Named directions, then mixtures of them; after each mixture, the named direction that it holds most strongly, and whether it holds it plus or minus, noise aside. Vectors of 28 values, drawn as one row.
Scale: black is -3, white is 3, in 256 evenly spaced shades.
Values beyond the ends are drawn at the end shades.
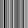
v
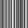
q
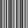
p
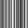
q, plus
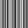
p, minus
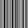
q, minus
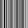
v, plus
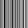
v, plus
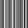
q, plus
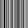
v, plus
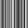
q, plus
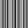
p, minus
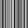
q, plus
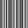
p, plus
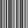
p, plus
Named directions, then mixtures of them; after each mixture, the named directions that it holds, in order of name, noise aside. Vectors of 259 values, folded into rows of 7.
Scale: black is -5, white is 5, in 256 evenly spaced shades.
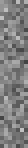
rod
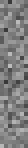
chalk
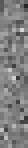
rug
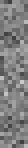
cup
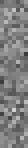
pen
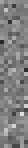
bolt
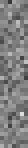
bolt, chalk, cup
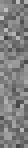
rod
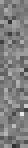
bolt, cup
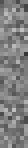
pen, rug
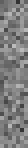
pen, rod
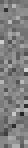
bolt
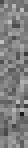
bolt, pen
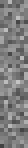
chalk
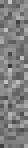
chalk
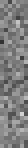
bolt, chalk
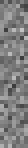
chalk, pen, rug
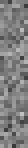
chalk, cup, rug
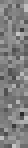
bolt, cup, rug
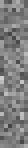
cup, pen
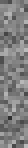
cup, pen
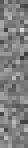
chalk, pen, rug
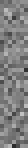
bolt, cup, pen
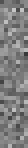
pen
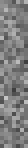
pen, rod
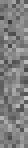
bolt, rod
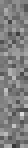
bolt, cup, rug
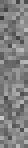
rod
